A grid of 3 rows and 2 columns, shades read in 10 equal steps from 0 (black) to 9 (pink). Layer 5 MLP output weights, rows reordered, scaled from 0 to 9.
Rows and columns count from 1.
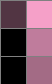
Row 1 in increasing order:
3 9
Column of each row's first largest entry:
2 2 2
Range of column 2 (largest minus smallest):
3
